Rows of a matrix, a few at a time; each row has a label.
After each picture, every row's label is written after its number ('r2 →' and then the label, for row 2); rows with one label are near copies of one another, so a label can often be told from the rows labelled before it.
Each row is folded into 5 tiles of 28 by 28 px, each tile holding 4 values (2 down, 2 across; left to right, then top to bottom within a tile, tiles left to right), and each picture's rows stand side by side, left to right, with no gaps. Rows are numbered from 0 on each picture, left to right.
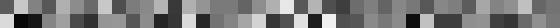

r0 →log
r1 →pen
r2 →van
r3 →log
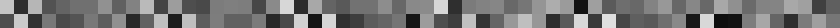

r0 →van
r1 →van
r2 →van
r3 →pen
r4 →van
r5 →log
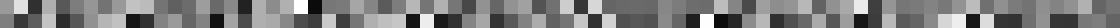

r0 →pen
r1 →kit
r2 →pen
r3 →log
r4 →van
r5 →log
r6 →pen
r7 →log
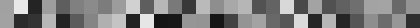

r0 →pen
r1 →log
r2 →van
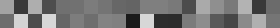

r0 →van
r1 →log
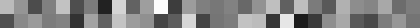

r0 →kit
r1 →pen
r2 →log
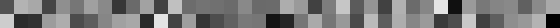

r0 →log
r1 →van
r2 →kit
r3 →pen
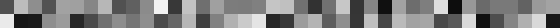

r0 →log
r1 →pen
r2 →kit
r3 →pen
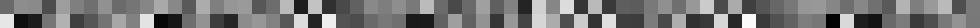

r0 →log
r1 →log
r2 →van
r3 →kit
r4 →van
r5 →van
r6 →log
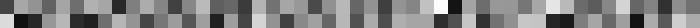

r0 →log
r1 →kit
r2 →kit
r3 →pen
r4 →kit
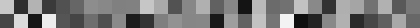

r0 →van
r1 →kit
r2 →log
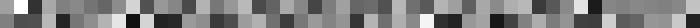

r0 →pen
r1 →log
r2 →kit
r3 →log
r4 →pen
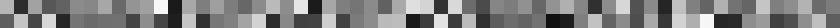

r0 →van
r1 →pen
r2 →pen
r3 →van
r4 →kit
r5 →log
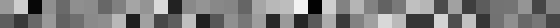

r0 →pen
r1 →pen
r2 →pen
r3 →van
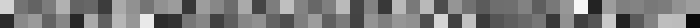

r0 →kit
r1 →log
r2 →kit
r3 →van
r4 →pen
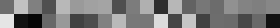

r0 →log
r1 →van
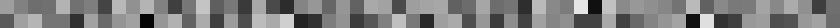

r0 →kit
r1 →kit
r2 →log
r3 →kit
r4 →pen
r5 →log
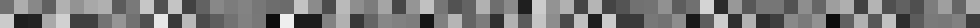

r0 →log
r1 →van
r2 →log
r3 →kit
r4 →van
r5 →van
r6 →van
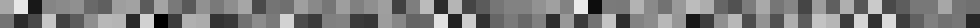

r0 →pen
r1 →log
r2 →log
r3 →van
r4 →pen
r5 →kit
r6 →van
